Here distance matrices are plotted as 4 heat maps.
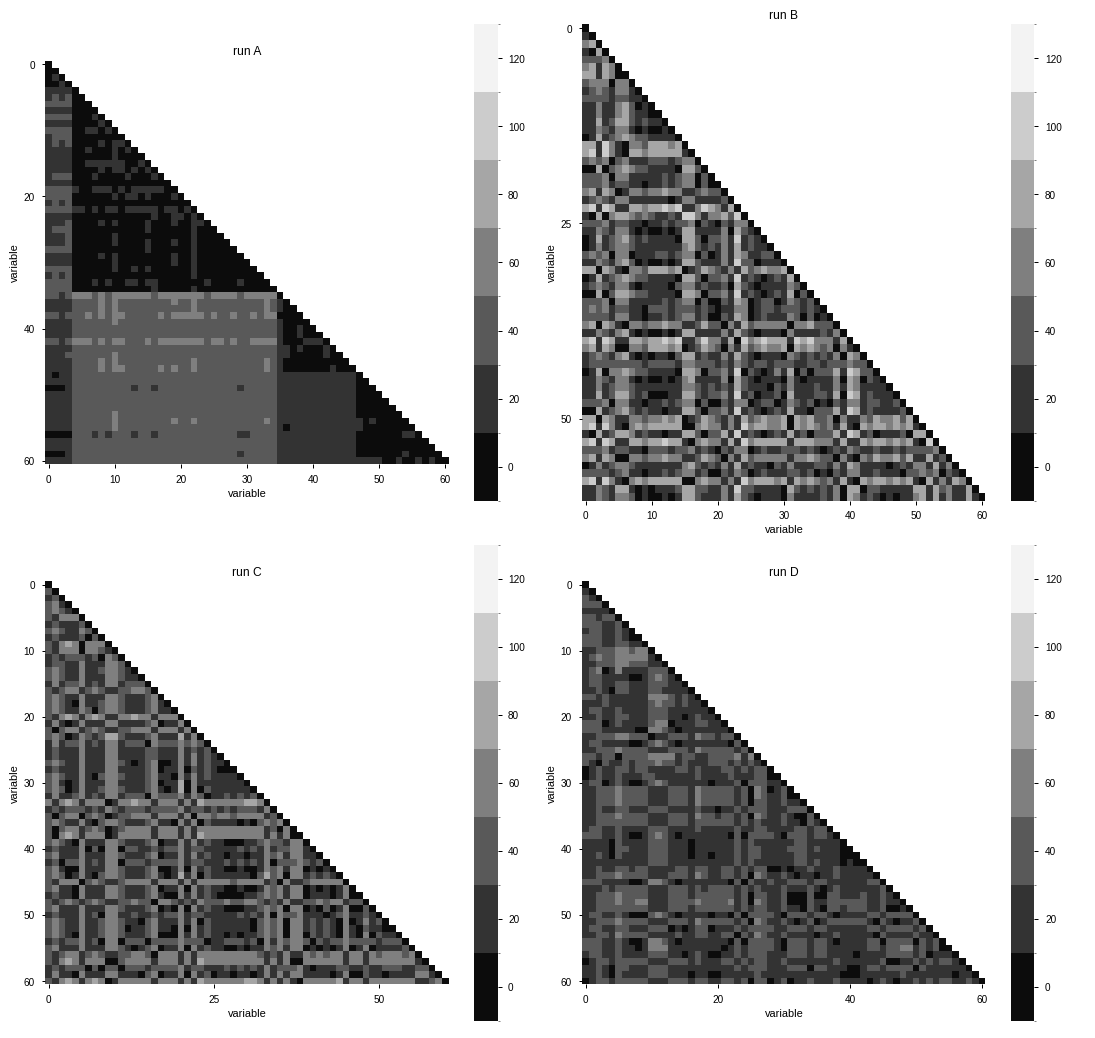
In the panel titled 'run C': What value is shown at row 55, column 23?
20
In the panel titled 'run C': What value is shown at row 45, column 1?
20
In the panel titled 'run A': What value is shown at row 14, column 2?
20
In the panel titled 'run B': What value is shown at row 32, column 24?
20
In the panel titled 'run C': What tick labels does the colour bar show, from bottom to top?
0, 20, 40, 60, 80, 100, 120
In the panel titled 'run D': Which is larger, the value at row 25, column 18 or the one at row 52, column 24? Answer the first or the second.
the first
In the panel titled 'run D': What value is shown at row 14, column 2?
40
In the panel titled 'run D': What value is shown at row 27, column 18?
20
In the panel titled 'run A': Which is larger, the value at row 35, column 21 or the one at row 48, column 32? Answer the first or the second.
the first
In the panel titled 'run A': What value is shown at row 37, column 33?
60
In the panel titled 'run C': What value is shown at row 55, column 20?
60
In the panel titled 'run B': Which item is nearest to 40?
23
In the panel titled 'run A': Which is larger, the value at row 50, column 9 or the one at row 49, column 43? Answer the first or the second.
the first
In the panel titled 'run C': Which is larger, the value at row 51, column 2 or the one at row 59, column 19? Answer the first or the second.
the first
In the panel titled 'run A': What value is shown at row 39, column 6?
40
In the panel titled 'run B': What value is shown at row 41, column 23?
20
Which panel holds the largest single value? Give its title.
run B
